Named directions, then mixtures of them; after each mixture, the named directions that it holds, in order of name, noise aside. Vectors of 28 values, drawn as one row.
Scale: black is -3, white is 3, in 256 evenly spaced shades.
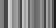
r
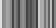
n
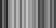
n, r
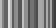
n, r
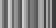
n, r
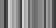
r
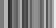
r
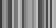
n, r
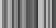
n, r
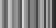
n, r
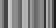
r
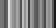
r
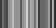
n, r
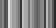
r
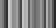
r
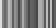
n, r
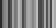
n, r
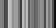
r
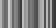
n, r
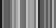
n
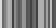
n, r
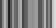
n, r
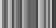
n, r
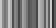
n, r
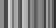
r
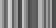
n, r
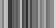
n, r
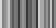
n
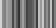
n
